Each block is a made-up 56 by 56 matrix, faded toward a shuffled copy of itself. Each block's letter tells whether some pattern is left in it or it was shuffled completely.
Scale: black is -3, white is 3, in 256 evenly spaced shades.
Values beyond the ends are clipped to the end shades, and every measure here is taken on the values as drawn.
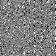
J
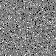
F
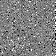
J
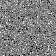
F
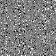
J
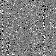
J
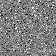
F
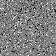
F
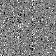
J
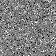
F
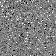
F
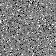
F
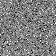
F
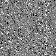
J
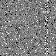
J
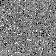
F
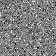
F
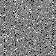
J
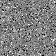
F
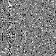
J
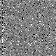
J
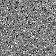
F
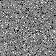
F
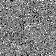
F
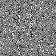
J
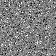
F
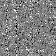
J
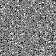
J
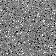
F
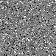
F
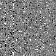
J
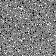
F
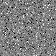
F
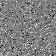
F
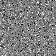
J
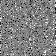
J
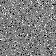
F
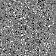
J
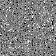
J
